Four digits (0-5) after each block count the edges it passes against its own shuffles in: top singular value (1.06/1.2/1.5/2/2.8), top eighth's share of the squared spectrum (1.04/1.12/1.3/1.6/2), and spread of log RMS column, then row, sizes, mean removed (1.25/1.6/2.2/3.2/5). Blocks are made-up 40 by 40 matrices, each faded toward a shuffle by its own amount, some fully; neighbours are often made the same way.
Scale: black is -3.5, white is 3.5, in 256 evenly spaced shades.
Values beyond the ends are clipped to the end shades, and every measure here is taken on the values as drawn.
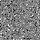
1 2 0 0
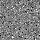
0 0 0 0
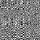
4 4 2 2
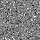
0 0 0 0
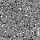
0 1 0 0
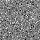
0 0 0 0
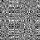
4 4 2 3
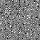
3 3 1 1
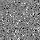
2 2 1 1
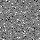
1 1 0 0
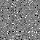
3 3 1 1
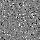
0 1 0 0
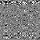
3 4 1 3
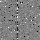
3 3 1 0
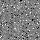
1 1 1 0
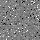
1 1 0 0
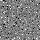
0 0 0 0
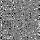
3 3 2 0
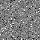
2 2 0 0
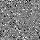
2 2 0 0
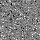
2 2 0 0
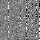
2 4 3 0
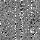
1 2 2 0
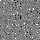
1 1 0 0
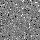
0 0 0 0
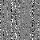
2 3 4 0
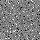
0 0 0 0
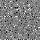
3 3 0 1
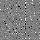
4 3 1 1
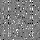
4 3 2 1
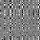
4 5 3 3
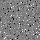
1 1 0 0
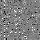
3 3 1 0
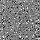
3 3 1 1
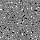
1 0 0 0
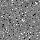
0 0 0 0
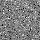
1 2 0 0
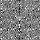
3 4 2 1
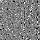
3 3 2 0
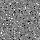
1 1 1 0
